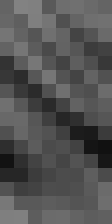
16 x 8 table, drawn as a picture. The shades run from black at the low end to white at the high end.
The bottom middle is the calmest part. The grain runs diagonally down to the right. Overall the values sit about 30% of the way up the scale. The top left is the ninth with the highest average.
